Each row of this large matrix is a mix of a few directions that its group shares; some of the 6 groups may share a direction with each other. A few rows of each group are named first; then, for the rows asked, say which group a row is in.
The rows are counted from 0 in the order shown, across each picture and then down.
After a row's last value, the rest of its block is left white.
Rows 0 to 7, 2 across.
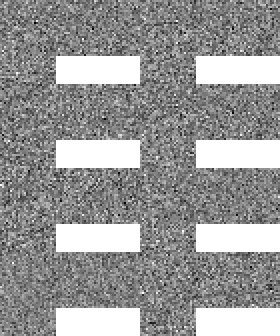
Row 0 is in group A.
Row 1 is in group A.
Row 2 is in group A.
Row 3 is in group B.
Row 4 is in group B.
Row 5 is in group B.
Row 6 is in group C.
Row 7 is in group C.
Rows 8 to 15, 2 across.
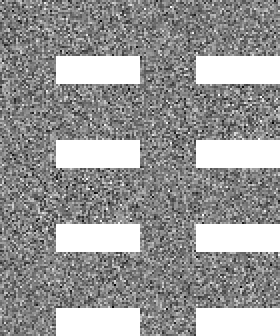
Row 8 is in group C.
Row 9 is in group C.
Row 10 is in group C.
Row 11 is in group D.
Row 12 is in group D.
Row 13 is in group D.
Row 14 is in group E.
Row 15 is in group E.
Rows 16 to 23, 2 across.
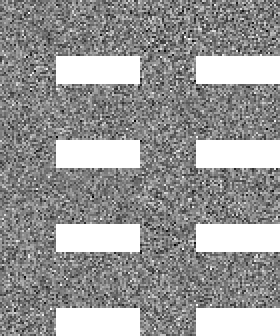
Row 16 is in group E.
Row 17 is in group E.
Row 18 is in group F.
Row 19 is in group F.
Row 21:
A
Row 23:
F
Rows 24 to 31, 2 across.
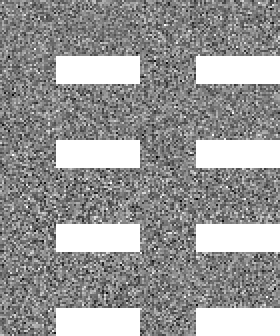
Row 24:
D
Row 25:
A
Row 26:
C
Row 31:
F
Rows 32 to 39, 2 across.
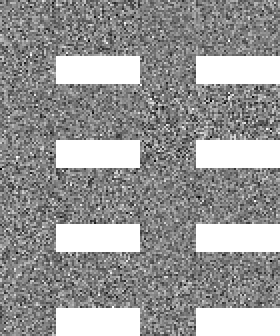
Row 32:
C
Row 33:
C
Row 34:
B
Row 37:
E
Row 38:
C
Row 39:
A
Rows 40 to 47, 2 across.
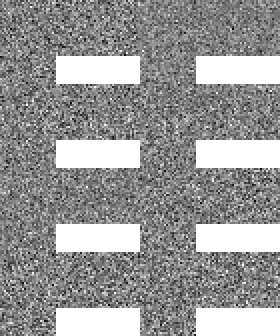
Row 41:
A
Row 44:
D
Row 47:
D
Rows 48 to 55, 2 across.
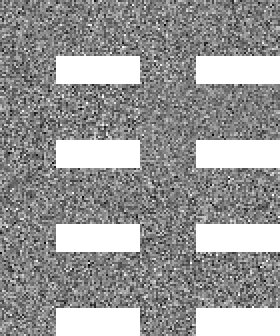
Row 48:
B
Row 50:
D
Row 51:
B
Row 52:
A
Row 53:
F
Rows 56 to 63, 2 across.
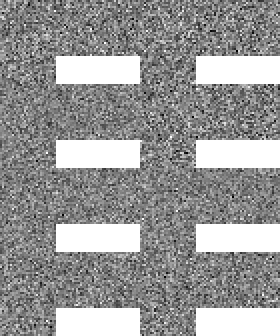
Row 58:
E
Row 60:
D
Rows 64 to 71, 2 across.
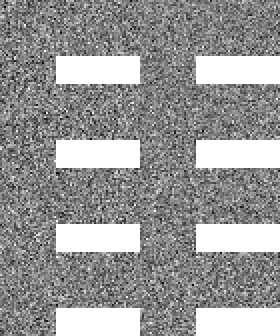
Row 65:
D
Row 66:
B
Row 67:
D
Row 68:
F
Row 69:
C
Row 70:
F
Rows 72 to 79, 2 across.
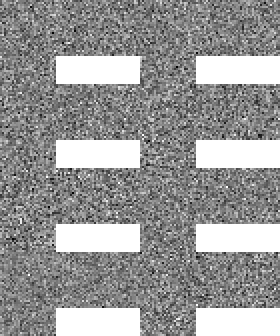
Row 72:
C
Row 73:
C
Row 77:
D
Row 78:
D
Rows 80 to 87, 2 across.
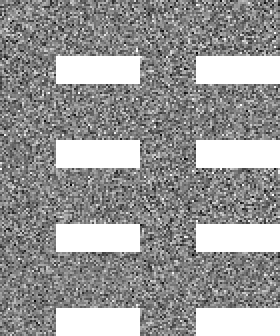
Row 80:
A
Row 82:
E
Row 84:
F
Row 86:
D
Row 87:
F
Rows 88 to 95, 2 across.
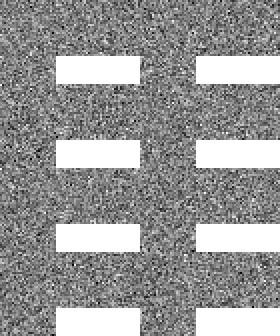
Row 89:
F
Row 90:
F
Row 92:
F
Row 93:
E
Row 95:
C
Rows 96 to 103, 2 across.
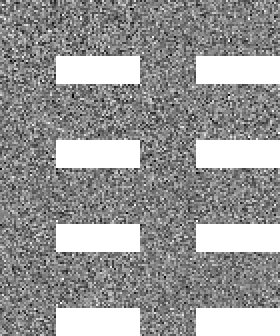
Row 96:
A
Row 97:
C
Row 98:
E
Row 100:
F
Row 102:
C
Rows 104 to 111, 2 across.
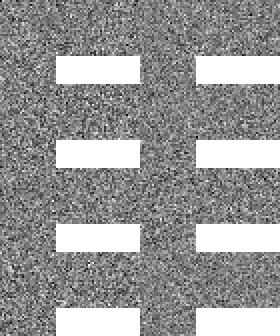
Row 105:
D
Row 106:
D
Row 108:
E
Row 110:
F
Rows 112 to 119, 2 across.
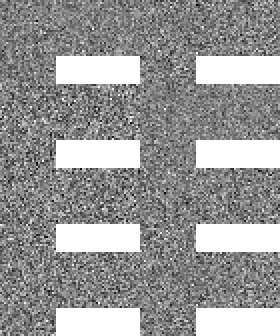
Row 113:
F
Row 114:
C
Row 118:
E
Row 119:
C
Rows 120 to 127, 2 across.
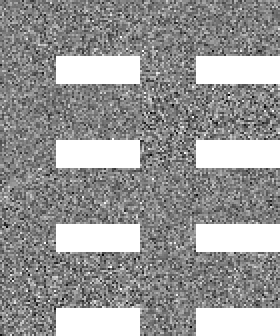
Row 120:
D
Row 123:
F
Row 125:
C
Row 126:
D
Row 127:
B
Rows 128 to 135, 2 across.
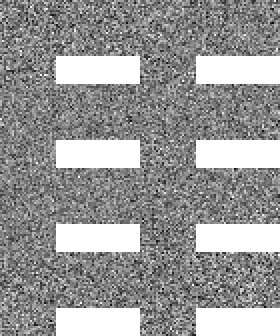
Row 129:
A
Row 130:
C
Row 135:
E
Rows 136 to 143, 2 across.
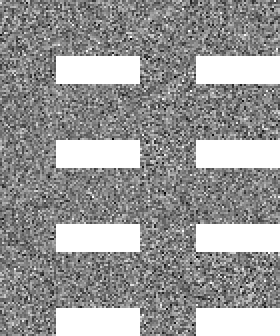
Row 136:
C
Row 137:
A
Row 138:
E
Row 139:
A
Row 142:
E
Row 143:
E
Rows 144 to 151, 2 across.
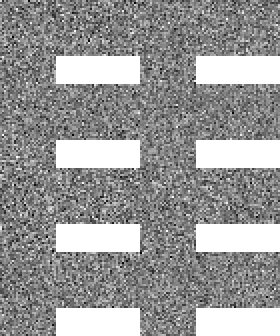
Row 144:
C
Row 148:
E
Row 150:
C
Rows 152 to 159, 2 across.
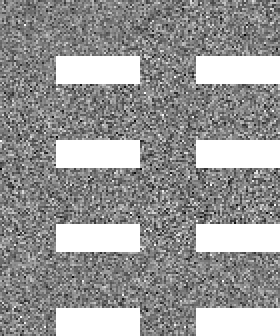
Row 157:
F
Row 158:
A
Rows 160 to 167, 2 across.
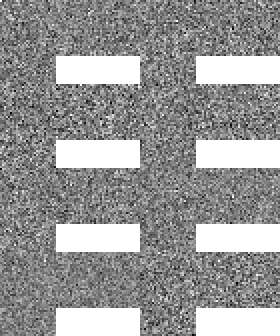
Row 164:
F
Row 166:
C
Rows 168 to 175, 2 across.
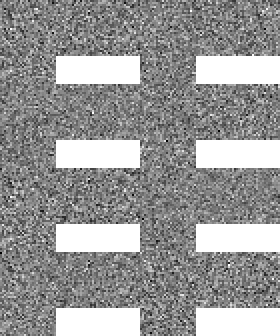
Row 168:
F
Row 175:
F
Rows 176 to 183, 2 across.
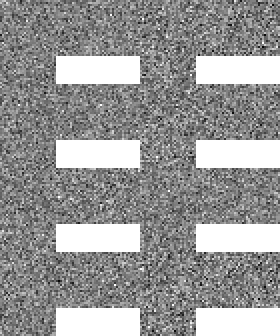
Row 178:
C
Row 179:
A
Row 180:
E
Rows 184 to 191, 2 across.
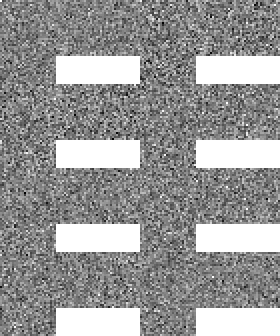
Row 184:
F
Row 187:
D
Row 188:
B
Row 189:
D
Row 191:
A
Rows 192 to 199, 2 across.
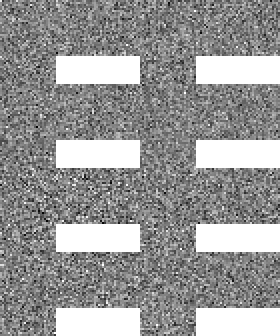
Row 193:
B
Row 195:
C
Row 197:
A
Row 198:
D
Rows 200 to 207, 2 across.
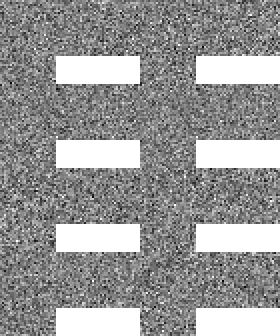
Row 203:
F
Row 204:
A
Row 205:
C
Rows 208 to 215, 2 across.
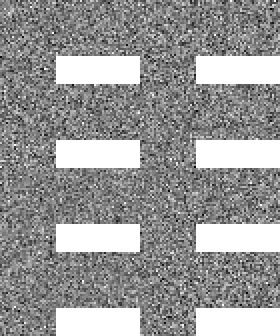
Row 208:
E
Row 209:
A
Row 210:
A
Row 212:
B
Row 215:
D
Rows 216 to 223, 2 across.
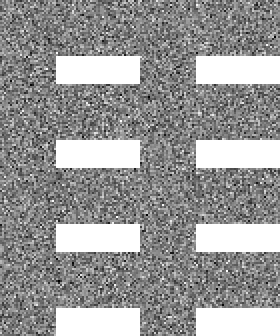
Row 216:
E
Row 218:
D
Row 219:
E
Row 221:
C
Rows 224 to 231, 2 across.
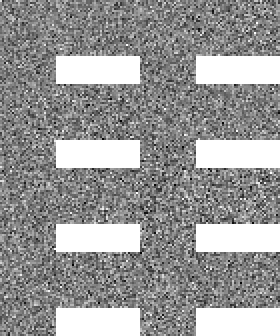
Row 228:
D
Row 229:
C
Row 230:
E
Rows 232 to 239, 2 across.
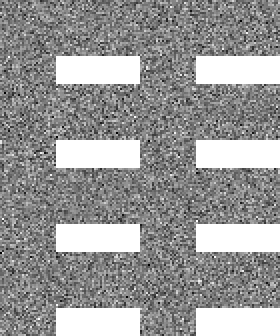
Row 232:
D
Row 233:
C
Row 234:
C
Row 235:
D
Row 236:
A
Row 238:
F
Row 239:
E
